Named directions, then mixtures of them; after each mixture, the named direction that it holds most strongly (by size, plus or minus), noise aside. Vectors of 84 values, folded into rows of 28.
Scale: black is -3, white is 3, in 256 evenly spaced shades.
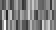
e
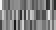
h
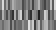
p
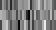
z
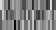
h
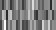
e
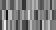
e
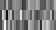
e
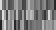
h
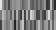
h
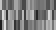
h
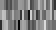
z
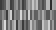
e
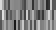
h
